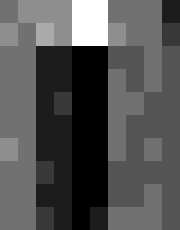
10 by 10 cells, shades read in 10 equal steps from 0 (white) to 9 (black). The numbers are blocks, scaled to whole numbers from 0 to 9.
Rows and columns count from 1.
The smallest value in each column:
4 4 3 4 0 0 4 5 5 6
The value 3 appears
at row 2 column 3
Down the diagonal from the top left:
5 5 8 8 9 9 5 6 5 6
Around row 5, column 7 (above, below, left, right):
5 5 9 5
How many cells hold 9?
15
